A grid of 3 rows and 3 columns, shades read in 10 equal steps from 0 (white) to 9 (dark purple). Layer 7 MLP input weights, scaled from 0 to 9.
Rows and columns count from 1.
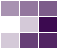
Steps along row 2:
up up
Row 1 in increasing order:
4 5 6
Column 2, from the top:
5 2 7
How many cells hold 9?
1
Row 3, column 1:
2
